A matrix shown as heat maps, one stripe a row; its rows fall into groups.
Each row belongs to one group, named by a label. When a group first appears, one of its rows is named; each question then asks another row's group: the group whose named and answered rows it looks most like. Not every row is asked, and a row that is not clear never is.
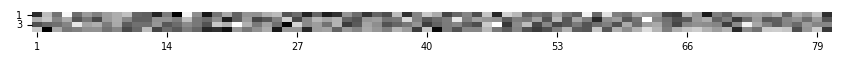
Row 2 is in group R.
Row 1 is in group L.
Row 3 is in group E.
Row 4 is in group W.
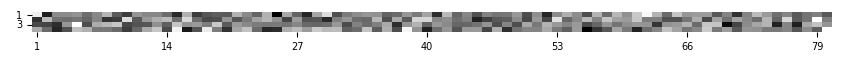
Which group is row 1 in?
W
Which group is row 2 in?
L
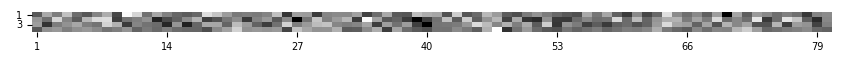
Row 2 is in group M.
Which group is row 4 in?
E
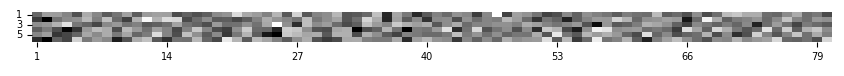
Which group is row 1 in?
E
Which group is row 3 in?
R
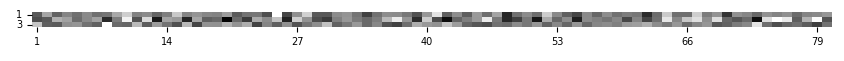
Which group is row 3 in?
W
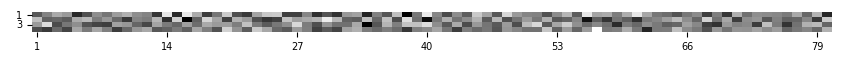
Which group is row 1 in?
L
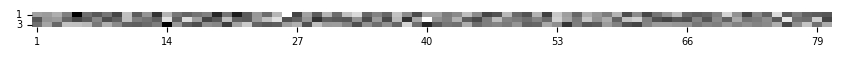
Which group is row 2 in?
L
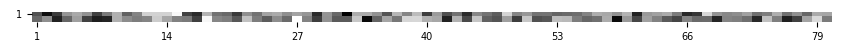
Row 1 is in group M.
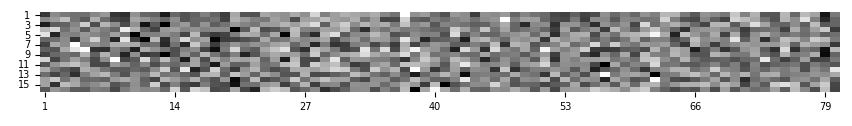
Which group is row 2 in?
E
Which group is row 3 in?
E
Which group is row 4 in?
R
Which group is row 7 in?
L
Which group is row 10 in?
W
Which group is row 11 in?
R
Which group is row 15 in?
W
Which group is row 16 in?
L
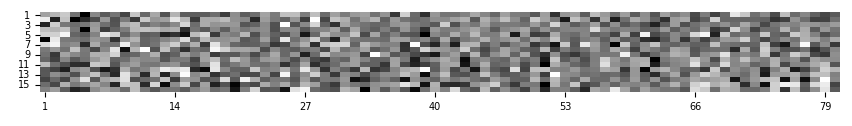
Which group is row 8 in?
W
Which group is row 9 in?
M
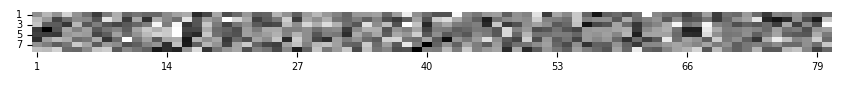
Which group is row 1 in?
R
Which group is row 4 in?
M
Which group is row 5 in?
M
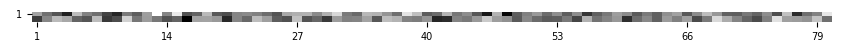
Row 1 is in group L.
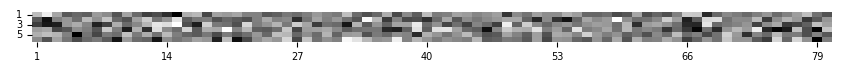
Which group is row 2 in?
M
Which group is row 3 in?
M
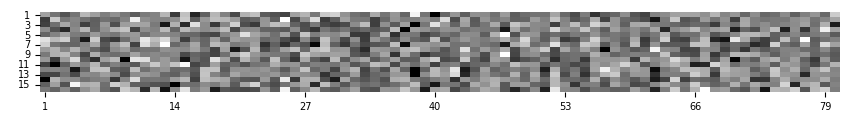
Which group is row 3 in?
L
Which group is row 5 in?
E
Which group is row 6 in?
E
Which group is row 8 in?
R
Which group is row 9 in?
E
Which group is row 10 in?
W
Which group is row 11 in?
M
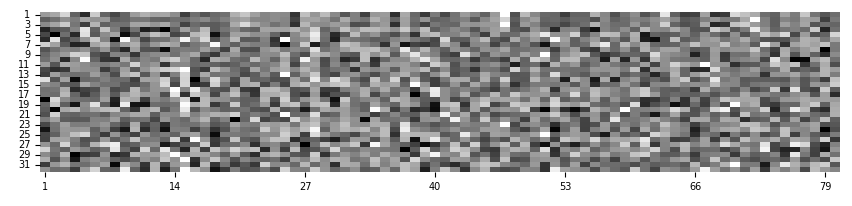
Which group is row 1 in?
E
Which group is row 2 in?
E
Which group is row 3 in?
E
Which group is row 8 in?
E
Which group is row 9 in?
R
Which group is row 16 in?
L
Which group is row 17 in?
L
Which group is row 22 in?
R
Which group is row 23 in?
E
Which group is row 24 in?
E
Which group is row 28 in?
W
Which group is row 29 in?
L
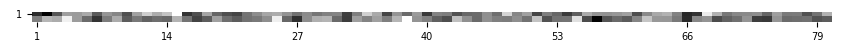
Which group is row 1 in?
M
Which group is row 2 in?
R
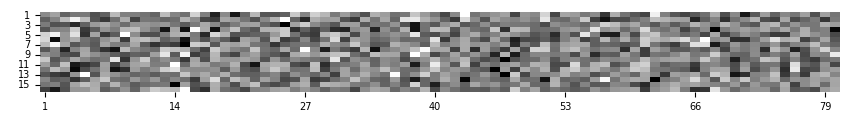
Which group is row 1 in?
R
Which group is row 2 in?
R
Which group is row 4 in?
L
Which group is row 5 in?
R
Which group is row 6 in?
W
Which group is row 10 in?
W
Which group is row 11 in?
L
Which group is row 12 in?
L
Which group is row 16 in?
M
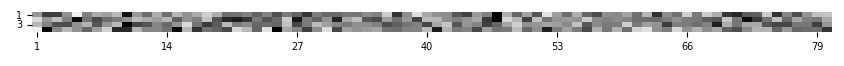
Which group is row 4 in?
W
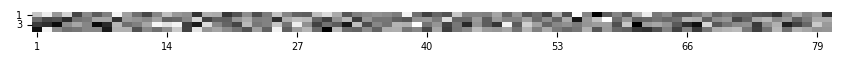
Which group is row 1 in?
R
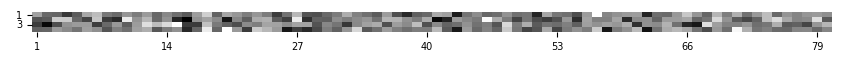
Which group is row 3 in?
M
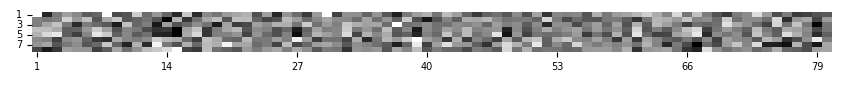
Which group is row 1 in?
W
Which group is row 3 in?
E
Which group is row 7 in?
W
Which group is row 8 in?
M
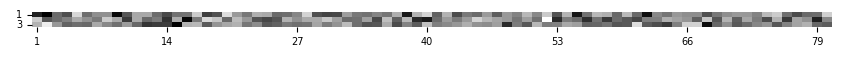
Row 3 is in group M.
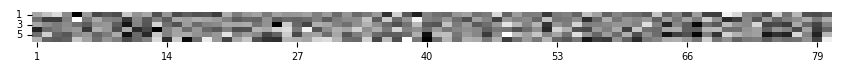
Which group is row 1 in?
E
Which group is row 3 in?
W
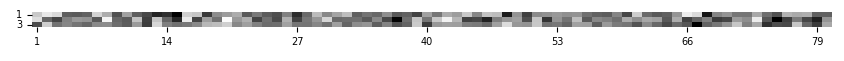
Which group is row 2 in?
W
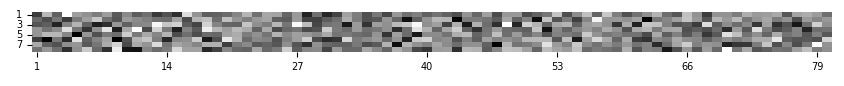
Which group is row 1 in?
L
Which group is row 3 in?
M
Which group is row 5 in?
E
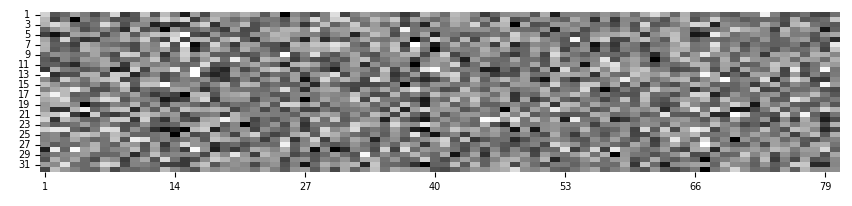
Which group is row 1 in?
W
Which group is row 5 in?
M
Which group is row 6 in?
L
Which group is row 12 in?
L
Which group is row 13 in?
W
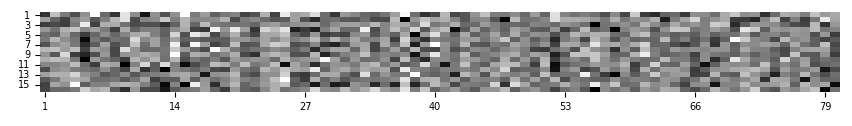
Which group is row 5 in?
L
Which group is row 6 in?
E
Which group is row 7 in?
L
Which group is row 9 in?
L
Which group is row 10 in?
E
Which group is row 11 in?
W
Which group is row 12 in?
E
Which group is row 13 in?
R
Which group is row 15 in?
L
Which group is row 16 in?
E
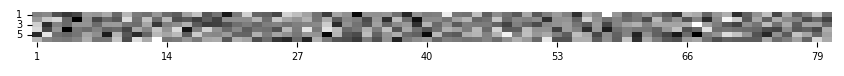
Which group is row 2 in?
E
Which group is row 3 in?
W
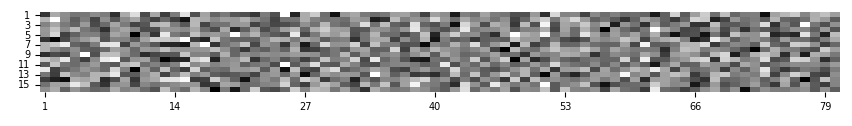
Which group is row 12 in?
W
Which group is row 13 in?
M
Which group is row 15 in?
R
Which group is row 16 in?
R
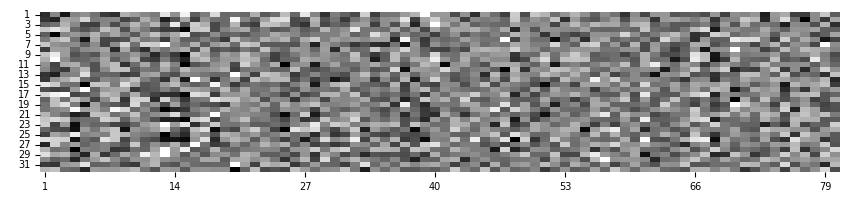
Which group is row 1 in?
M
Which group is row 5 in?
M
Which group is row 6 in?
E
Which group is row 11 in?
W
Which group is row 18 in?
W
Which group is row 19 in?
E
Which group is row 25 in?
L
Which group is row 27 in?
L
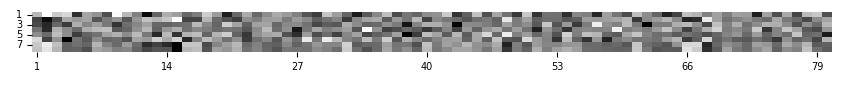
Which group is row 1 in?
R
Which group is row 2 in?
M
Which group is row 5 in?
L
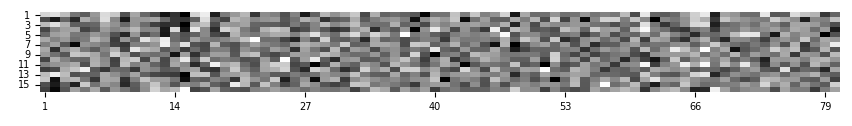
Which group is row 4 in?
L
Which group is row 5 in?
E
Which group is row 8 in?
W
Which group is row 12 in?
R
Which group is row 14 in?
W
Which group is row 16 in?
M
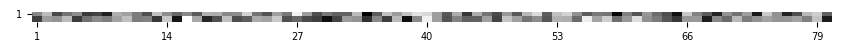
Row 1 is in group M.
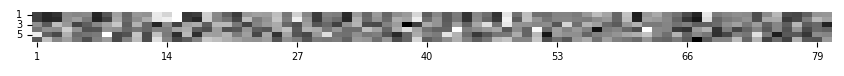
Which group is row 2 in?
M
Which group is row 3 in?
L
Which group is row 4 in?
R
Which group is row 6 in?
W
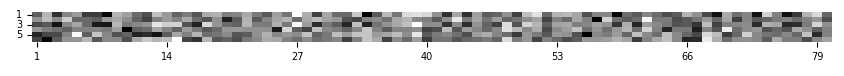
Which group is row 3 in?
M
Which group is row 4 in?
W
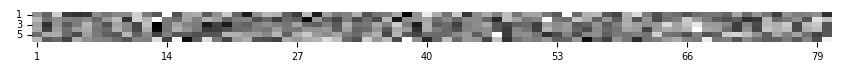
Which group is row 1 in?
L
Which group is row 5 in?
E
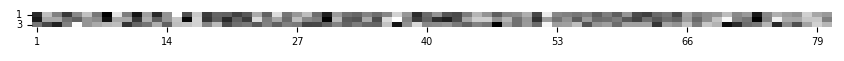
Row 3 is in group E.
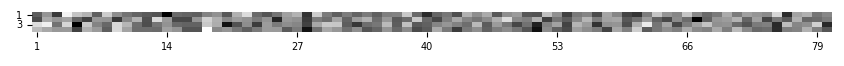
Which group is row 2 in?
W
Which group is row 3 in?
R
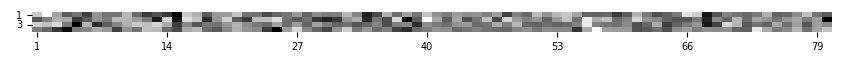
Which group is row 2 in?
L
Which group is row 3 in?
E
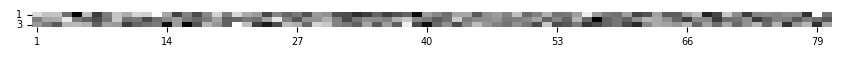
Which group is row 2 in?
R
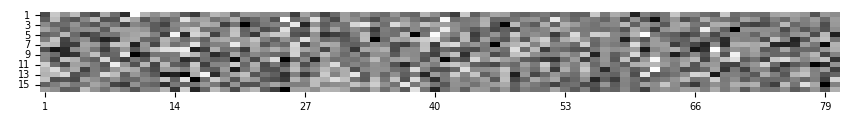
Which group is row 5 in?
L
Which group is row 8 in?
M
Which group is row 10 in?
W
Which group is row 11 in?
W
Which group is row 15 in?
E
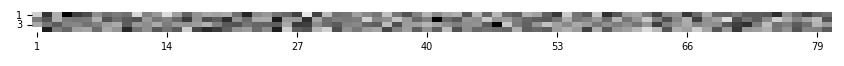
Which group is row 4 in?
W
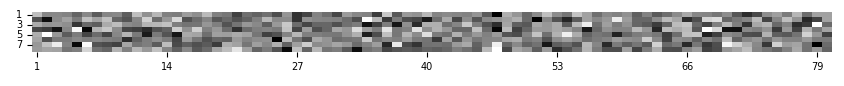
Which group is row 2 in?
M
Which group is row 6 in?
W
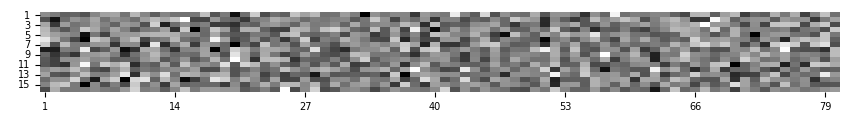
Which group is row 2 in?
M
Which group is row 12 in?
R
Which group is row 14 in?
W
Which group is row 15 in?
E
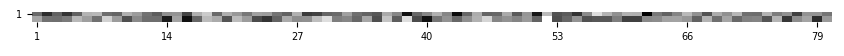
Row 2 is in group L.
